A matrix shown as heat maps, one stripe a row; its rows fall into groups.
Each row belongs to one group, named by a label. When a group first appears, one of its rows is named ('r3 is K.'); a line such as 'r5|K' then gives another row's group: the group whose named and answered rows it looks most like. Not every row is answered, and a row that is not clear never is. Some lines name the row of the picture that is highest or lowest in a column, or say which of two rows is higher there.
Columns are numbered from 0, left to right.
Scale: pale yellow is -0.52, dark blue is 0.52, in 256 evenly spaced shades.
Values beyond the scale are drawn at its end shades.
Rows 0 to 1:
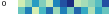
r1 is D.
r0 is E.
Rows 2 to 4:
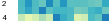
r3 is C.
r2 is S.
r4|E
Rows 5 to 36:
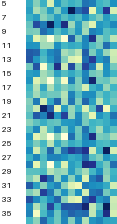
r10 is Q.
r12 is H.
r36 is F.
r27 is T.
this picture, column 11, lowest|20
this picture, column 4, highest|14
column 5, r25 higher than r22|No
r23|D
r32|F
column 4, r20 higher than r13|No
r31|H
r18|Q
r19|D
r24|Q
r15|D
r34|T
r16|Q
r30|F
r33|H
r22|E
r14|D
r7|D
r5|Q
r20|F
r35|T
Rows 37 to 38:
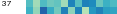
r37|Q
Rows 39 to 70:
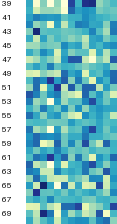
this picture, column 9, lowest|47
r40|Q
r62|Q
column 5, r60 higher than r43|Yes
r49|E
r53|Q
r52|H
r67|C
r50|C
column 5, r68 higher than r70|Yes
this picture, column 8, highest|39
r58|H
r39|Q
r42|Q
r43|S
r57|Q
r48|C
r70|T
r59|D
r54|F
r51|D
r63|D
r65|F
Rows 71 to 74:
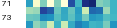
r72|F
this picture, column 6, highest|71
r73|F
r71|Q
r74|Q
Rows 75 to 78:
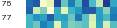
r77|C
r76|Q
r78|F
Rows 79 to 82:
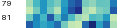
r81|C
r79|E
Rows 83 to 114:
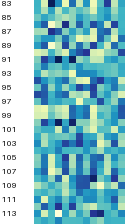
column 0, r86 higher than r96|No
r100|C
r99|E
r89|D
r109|E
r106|D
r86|D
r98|E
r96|H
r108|T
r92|S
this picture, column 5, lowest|93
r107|D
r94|H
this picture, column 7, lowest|94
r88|S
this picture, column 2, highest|83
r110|T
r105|D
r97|S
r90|E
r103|T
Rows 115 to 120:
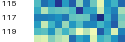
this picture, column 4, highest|117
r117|H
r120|E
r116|T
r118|T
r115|C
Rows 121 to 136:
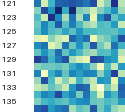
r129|H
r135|E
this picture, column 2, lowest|127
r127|D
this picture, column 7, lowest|129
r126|E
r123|F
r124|C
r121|T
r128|C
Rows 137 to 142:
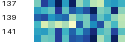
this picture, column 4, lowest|140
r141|T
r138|T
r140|Q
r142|T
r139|H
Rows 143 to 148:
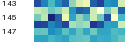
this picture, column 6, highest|144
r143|H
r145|F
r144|E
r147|F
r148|H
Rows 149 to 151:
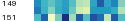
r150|H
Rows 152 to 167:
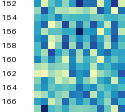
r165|E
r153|S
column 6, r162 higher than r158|No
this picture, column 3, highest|154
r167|S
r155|D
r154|C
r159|F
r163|S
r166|D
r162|E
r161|E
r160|F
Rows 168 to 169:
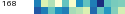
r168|Q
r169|H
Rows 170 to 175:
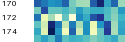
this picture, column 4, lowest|174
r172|Q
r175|C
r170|H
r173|F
